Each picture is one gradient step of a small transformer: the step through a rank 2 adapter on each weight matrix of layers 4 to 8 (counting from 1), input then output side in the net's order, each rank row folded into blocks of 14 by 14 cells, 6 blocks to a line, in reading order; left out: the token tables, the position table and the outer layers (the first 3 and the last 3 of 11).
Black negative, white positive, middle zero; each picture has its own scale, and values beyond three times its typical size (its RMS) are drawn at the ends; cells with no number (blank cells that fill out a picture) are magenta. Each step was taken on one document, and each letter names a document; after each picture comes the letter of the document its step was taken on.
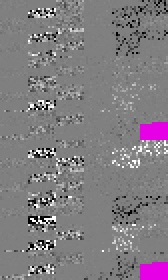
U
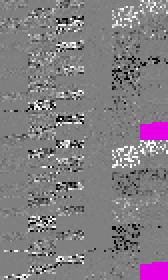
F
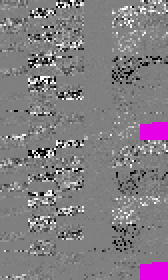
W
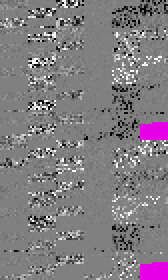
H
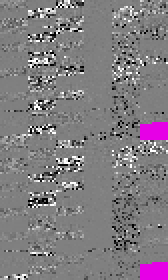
F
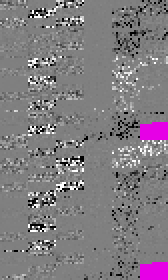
H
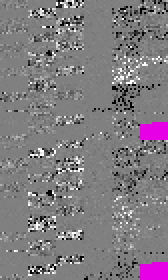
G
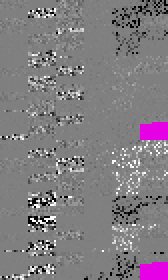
U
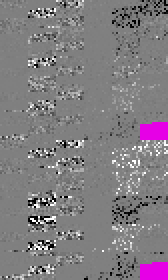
U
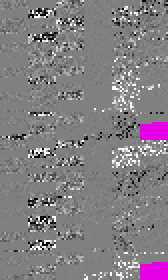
G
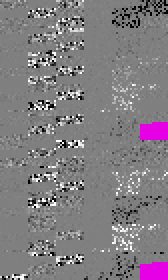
U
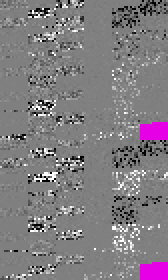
H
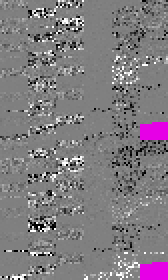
G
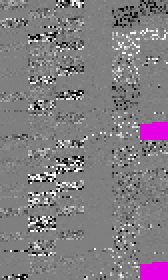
F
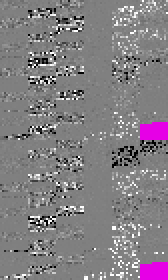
F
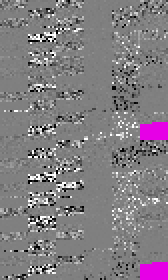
F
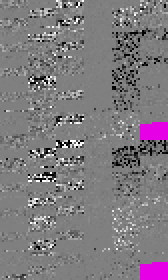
H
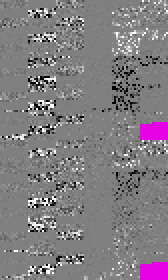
W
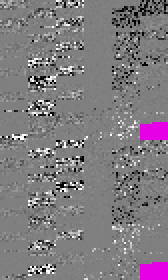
H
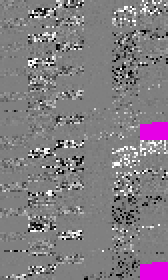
H
